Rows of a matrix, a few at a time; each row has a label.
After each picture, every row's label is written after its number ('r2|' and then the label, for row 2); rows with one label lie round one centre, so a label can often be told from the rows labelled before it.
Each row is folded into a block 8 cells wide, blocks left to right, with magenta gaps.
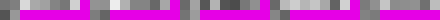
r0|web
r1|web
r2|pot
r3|web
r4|web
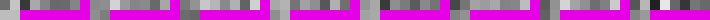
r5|pot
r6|web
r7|web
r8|pot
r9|pot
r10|web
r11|web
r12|pot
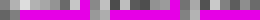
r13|web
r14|pot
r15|pot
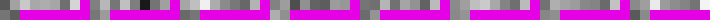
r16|web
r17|pot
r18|web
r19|pot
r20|web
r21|web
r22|web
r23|web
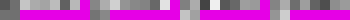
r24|web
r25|web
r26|pot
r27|pot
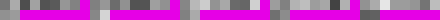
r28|pot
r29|pot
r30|web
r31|web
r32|web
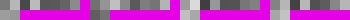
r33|pot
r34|web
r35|pot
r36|pot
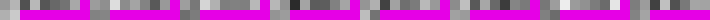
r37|pot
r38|web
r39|web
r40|pot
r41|pot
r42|pot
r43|web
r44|pot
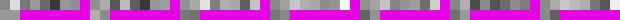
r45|pot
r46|pot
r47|web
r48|web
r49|web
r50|pot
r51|web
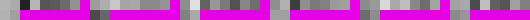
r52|pot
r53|web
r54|pot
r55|pot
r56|web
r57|pot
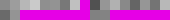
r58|web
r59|web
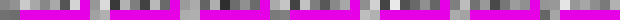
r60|web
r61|pot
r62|pot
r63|pot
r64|pot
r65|pot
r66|web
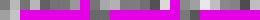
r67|pot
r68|web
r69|web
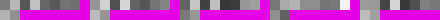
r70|pot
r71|pot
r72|pot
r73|web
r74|pot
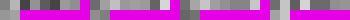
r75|pot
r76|web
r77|web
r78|pot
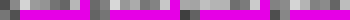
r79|web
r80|web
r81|web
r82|web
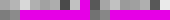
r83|web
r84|web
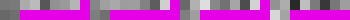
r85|web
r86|web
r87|web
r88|pot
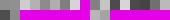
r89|web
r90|pot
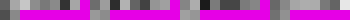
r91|web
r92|pot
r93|pot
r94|web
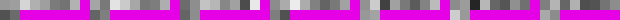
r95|web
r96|web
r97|web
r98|web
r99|pot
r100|pot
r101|pot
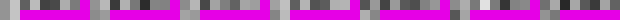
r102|pot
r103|pot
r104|pot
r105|pot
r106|pot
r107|pot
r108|pot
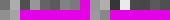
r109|pot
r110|pot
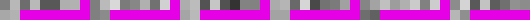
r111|pot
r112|web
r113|pot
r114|pot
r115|web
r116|pot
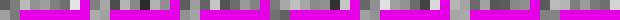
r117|web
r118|pot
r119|pot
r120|web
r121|web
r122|pot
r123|web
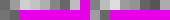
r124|web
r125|web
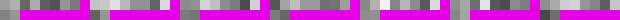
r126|pot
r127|web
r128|web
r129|web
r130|web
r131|pot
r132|web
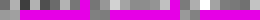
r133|pot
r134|web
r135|web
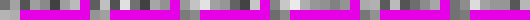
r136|pot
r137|pot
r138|web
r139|web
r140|pot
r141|web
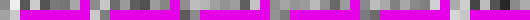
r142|pot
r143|pot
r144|web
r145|web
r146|web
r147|pot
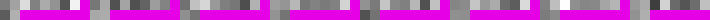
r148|web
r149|pot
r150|web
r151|web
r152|web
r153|web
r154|web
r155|pot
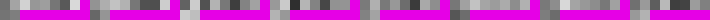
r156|web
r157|web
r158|pot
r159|pot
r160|pot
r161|web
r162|web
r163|pot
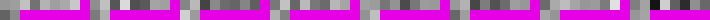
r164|web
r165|pot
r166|pot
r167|pot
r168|pot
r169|pot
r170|web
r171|pot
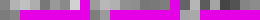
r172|web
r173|web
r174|pot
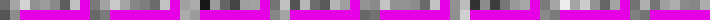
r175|web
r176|web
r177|pot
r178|pot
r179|web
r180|pot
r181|web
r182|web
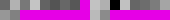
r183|pot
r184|pot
